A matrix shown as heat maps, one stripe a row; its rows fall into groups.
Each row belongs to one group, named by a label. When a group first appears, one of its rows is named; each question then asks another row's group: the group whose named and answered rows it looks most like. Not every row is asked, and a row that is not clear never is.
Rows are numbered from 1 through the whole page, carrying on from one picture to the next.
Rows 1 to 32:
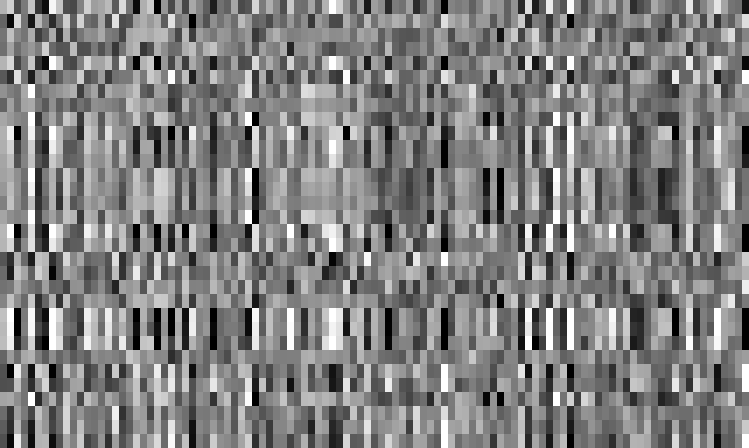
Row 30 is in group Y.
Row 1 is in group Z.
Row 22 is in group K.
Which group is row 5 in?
Z
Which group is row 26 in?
K
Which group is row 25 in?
Z
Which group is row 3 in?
K
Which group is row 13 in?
K
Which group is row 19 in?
Y
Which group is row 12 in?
Z
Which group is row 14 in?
K
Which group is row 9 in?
K
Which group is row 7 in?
K
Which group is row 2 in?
Y
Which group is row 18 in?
Z
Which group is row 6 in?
Y
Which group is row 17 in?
Z
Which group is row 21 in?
Y
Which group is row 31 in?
Y
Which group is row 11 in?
Z
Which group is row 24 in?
Z
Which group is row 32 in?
Y
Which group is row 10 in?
Z
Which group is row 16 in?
K
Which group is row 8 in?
K
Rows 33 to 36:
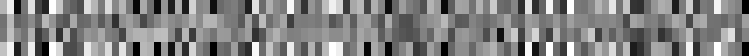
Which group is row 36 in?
Z
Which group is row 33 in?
Z
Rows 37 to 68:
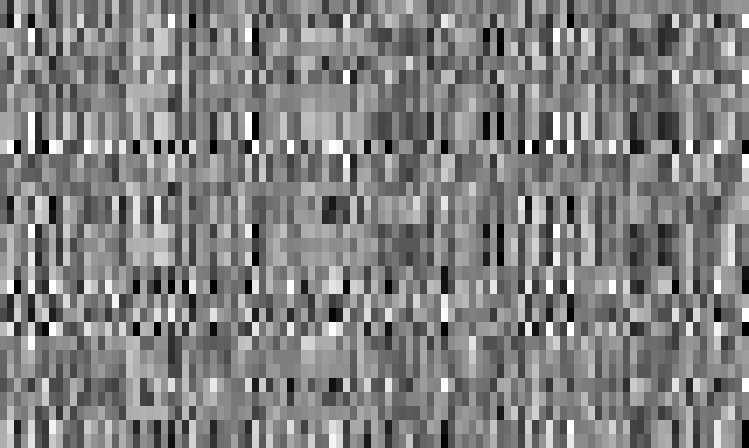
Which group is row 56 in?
Z
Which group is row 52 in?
Y
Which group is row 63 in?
K
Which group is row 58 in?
Y
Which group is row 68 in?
Z
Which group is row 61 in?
K
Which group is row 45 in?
K
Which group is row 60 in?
Z
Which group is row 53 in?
K
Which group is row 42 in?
Y
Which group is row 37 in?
Y
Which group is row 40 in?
K
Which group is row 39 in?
K
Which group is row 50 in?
K
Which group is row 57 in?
Z
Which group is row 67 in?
Z
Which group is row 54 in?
K
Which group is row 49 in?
Y
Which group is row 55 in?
K
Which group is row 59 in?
Y
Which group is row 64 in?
Y
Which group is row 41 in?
Y
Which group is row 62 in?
K
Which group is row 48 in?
Y
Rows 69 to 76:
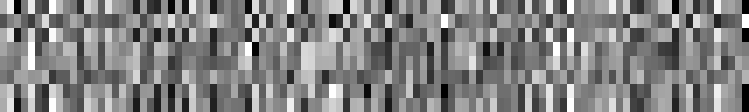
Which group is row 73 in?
K
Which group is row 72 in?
K
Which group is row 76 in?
Z
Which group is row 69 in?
Z
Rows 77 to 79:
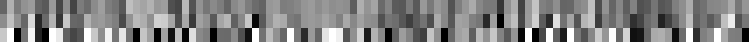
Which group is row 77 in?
K
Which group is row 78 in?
K
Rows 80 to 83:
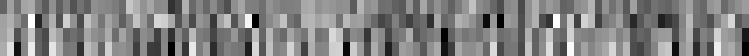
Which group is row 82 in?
Z
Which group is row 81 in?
K
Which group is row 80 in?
K
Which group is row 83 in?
Z
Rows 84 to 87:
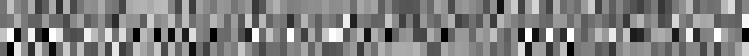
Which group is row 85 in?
Y
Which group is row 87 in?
Y
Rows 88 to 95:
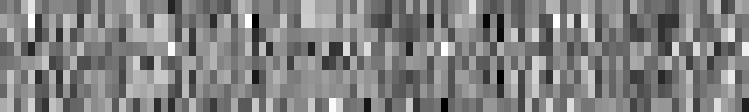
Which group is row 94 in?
K
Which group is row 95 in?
Z
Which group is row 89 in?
K
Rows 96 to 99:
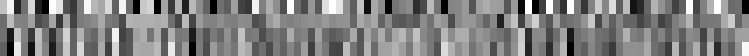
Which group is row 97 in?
K
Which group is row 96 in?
Z
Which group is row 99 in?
Y
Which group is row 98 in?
Y
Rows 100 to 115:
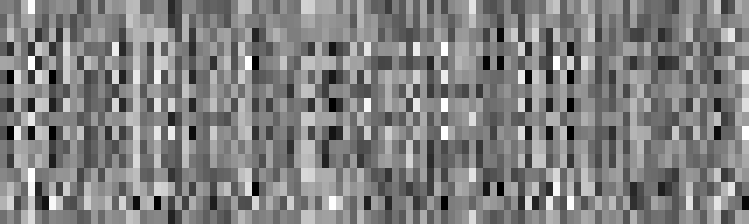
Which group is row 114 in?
Z
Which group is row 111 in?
Y
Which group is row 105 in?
Y
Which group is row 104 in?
K
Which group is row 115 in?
K
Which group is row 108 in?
K
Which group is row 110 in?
Y
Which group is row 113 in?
K
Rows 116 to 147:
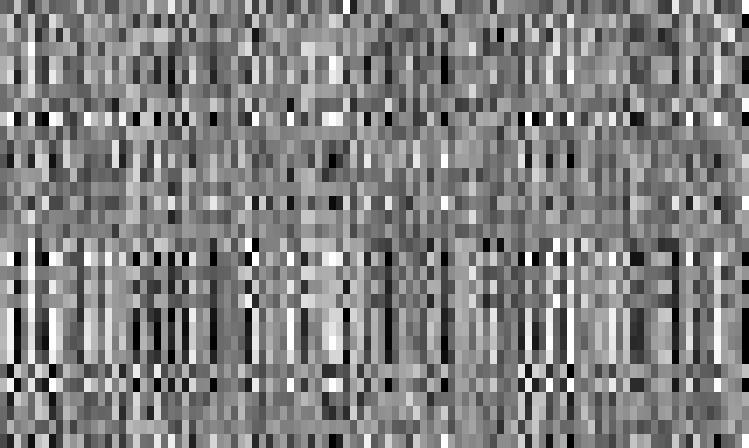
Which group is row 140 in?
Z
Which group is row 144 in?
Y
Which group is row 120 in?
Z
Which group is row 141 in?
Z
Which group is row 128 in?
Y
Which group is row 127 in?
Y
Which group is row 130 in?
Y
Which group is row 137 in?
K
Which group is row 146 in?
K
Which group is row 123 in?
Y
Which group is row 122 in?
K
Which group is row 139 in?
Z
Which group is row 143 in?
Z
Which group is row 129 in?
K
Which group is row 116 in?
Y
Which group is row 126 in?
Y
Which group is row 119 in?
K
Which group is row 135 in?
K
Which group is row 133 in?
K
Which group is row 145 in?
Y
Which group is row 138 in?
Z
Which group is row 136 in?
Z
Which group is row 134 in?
Z
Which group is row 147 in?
Y
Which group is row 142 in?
Y
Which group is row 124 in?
Z
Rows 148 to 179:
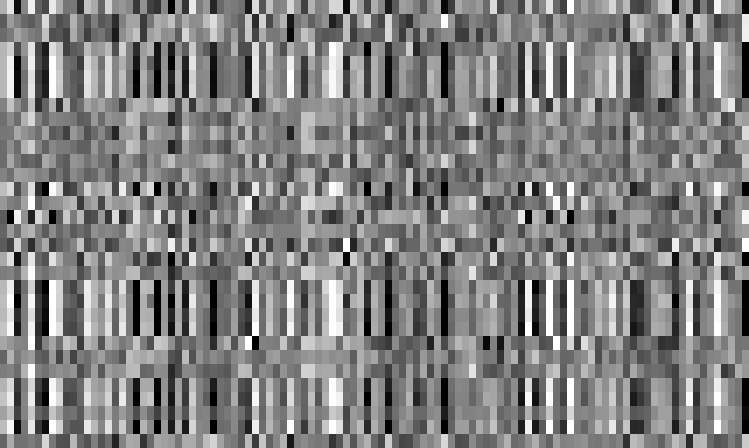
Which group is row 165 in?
Y
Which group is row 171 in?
Z
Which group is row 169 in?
Z
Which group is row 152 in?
Z
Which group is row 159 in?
Y
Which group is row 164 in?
K
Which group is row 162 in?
K
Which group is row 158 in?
K
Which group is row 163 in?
Y
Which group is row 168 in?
Z
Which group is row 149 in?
Y
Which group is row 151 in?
Z
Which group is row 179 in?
Y
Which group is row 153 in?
Z
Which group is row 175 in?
Z
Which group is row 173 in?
K
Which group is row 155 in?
K
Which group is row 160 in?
Y
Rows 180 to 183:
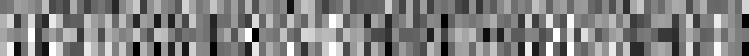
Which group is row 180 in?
Y
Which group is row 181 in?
Z
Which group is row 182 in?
K
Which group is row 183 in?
Z
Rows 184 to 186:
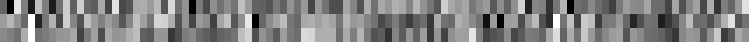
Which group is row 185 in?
K
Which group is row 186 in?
K
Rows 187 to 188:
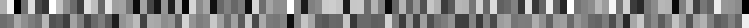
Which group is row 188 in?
Y
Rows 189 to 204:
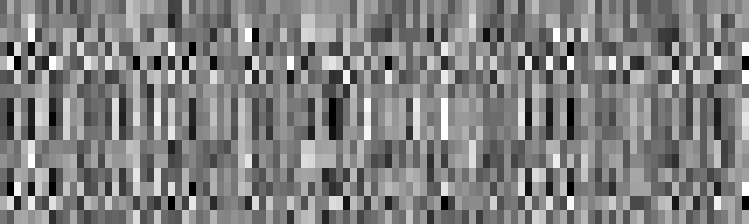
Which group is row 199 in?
K
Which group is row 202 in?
Y
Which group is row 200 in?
K
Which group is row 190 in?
K
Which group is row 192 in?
Y
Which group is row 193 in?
Z
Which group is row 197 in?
Y
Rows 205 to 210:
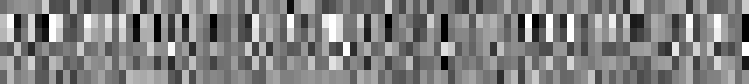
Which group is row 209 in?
Z
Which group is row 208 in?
Y
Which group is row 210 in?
K
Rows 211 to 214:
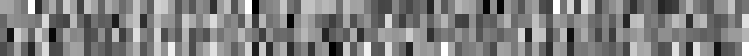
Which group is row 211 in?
K
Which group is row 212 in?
Y
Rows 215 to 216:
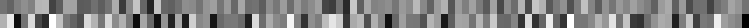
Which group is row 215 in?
Y
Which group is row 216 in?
Z
